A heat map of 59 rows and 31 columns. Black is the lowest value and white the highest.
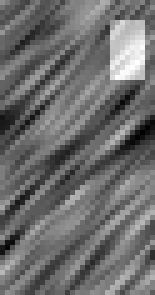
Grain: diagonal, up to the right. Ninth with the highest average: top right. Odd patch: higher, in the top right.
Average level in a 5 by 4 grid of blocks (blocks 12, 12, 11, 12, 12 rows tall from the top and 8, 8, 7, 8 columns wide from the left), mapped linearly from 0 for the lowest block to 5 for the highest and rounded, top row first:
1 1 3 5
1 2 3 3
1 1 1 0
1 2 2 3
2 1 2 3
